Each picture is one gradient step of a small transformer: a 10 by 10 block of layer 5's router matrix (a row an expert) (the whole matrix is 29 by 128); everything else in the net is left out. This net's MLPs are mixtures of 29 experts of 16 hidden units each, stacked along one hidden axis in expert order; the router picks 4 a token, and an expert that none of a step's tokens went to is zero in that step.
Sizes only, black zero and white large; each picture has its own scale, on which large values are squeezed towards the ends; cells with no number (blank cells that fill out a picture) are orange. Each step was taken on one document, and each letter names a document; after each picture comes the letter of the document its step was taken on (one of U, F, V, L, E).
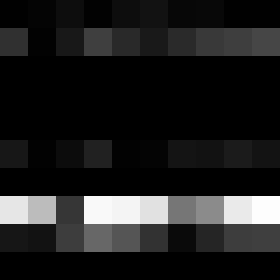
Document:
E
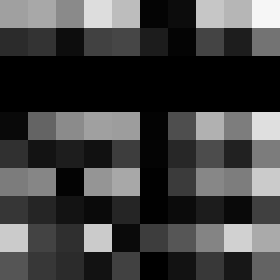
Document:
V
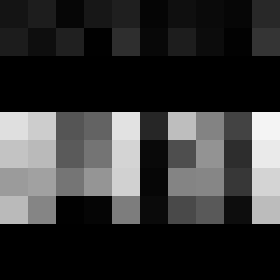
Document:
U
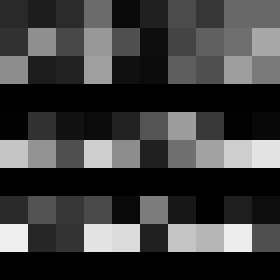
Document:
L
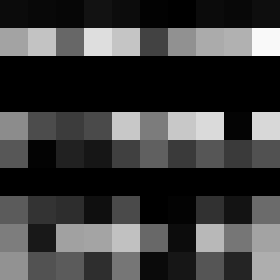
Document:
V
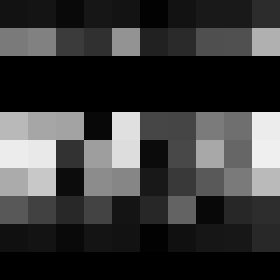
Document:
U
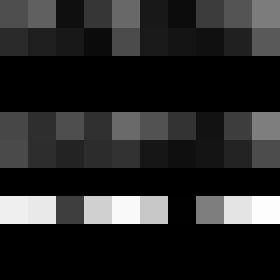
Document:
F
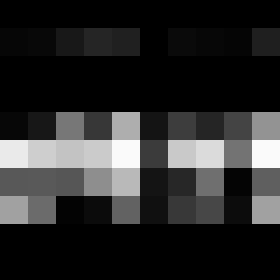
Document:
U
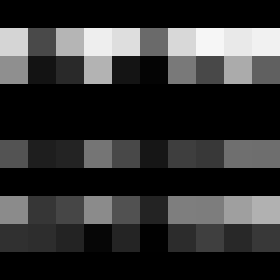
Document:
E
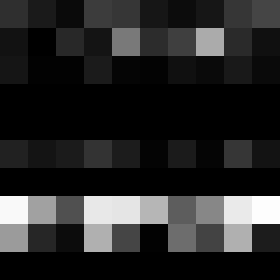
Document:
E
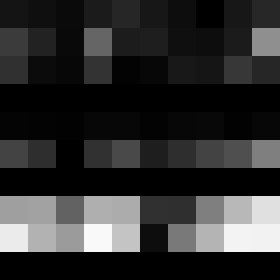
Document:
L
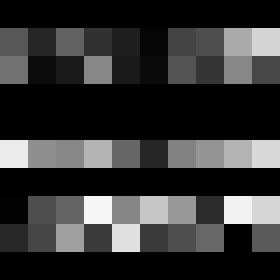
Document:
E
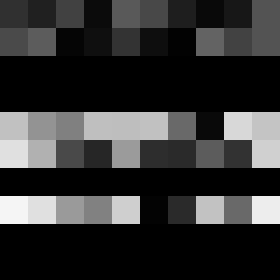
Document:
F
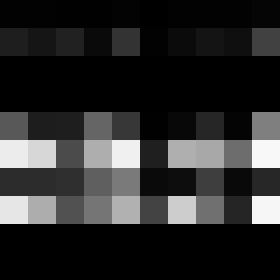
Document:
U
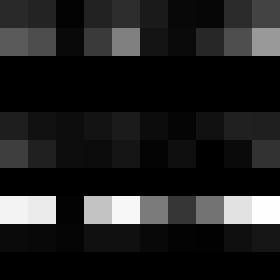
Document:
F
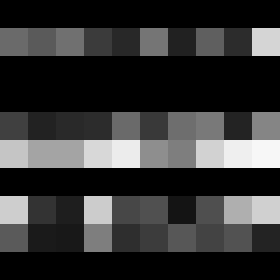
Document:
L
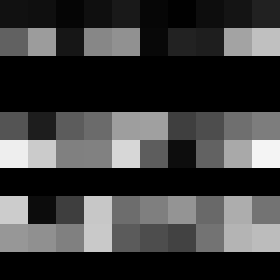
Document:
F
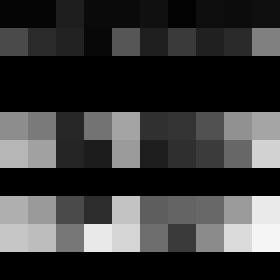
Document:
F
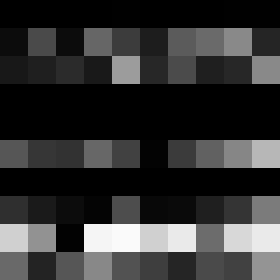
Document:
L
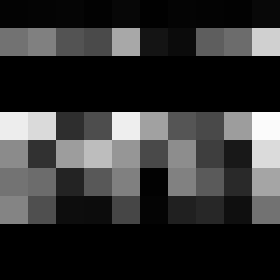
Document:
U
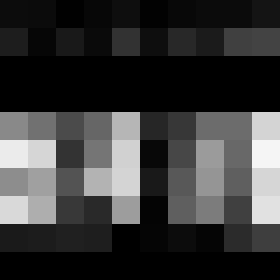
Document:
U
